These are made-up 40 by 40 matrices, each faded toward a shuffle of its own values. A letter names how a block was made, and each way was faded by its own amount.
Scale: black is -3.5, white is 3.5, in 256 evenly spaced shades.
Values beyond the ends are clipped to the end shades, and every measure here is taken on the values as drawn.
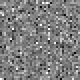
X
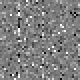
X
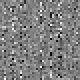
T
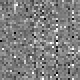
T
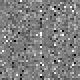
X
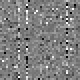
T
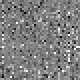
X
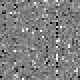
X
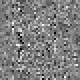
T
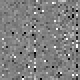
X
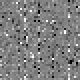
X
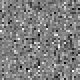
X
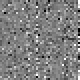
T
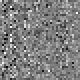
T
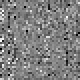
T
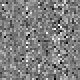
T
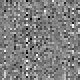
T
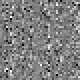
T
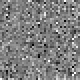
T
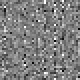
T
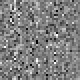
T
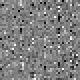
X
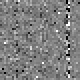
T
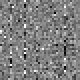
T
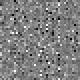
X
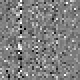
T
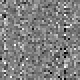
T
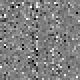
X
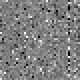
X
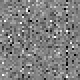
X
